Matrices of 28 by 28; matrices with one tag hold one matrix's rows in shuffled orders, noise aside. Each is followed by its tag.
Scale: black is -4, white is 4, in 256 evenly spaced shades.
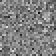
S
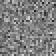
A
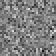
A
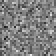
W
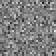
A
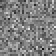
A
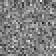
A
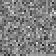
A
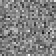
A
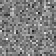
S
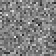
S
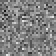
W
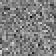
S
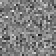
S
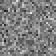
W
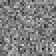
A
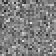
W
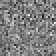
A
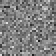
S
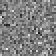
S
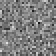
S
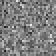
W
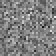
A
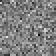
S
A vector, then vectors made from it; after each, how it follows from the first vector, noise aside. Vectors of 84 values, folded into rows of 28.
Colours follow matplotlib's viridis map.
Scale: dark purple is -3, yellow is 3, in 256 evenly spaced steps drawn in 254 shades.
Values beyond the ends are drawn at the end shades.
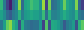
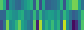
reversed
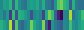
wrapped around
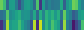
reversed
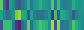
wrapped around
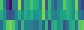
copied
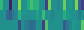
partly zeroed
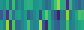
wrapped around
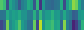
reversed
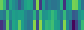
reversed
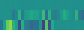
partly zeroed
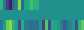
partly zeroed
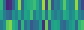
copied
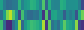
wrapped around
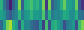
copied
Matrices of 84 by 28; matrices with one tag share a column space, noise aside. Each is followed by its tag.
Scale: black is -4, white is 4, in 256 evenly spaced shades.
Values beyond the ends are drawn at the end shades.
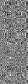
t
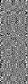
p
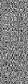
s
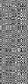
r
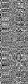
s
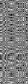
s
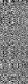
p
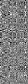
t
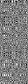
p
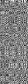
p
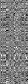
s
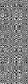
r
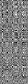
t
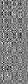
t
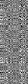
r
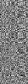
t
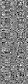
t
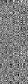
p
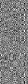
s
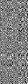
s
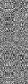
s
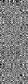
p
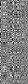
t
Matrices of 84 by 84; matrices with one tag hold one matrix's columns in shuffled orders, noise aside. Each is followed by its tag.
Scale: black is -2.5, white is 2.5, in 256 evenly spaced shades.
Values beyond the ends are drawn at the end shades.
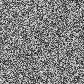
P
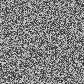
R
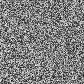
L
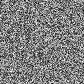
R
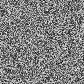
R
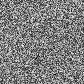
P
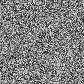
L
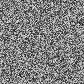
R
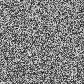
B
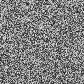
B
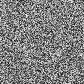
B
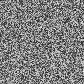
L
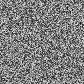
R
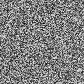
R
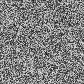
L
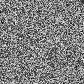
R
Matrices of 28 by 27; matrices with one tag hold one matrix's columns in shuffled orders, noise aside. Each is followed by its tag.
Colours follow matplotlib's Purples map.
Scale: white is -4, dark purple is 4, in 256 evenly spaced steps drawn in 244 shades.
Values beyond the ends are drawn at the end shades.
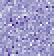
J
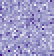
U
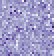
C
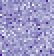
U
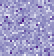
J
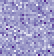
U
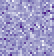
C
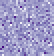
J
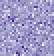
J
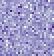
C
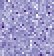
C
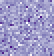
J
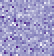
J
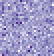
U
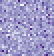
U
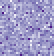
C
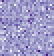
U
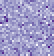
J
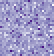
U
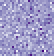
U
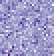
U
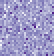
C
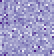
U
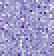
C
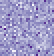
U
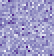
U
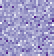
J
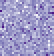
C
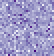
U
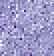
C
